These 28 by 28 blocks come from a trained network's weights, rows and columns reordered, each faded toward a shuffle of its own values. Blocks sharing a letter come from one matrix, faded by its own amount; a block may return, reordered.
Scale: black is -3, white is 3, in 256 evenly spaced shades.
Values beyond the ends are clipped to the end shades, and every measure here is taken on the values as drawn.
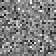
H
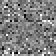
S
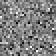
H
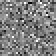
S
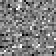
S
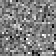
S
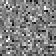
H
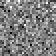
H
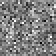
H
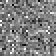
S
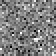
H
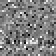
S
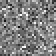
H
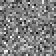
H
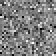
H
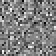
S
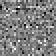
H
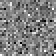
S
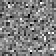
H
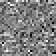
S
